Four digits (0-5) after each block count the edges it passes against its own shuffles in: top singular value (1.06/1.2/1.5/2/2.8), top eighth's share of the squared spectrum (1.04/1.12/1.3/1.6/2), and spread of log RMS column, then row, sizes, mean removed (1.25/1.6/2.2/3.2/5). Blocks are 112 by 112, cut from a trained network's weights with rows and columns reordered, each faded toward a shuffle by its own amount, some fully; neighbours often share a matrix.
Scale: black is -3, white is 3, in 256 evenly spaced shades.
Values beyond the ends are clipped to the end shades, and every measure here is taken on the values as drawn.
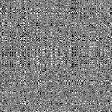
4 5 3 4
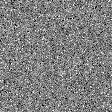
0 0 0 0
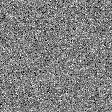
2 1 0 0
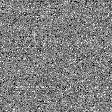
2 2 0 1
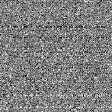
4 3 1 2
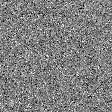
0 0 0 0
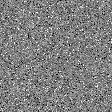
1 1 0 0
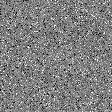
0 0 0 0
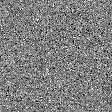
0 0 0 0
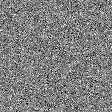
0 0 0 0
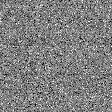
2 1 0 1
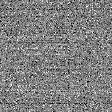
3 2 1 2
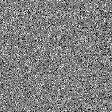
3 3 1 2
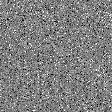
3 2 0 1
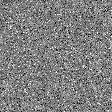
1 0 0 0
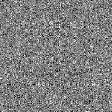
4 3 2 2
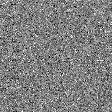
2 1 0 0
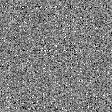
3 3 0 2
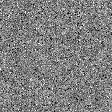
2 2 0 1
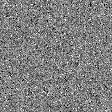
2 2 0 0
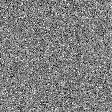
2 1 0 1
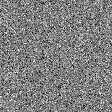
2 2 0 0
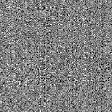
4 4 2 2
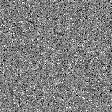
2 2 0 1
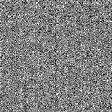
3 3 0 2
